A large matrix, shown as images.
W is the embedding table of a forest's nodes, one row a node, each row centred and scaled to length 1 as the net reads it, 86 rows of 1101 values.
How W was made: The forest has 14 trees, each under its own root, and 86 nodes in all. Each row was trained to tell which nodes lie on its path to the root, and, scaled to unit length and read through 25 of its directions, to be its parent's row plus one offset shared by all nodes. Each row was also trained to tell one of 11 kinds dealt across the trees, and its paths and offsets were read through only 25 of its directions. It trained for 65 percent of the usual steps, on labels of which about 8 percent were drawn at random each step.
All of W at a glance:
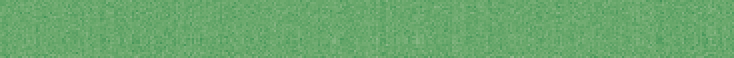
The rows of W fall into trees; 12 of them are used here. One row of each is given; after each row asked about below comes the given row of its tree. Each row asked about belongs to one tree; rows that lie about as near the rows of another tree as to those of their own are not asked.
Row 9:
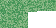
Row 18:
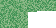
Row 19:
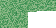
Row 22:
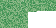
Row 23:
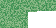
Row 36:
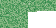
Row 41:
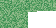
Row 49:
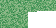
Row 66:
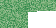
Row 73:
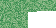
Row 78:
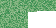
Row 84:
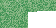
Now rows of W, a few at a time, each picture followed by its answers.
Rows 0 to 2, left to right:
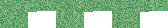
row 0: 9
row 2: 73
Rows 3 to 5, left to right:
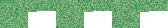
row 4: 41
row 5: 84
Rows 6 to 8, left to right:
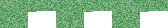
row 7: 9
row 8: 78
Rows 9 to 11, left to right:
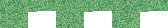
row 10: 49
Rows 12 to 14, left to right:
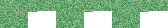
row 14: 22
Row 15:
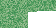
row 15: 49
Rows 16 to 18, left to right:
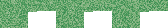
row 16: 66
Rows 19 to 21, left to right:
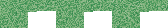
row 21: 36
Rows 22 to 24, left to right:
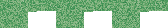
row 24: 9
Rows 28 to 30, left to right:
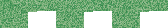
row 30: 23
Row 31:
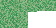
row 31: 18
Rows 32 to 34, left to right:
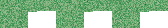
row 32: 66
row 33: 84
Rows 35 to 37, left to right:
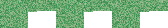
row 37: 18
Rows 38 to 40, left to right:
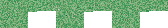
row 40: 36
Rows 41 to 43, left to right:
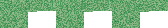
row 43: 66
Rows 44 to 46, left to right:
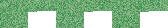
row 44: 41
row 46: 84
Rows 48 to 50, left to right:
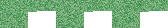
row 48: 22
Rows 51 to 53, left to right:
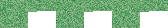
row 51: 22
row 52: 41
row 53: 84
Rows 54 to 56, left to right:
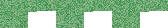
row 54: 84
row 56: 9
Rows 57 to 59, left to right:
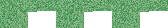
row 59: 41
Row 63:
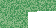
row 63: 23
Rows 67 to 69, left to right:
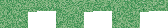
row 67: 41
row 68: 22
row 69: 19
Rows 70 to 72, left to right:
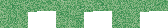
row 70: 36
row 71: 84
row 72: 49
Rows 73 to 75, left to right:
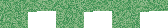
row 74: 36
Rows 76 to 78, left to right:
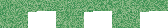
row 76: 18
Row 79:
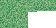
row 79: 41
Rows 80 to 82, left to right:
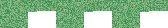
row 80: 78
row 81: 36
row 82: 18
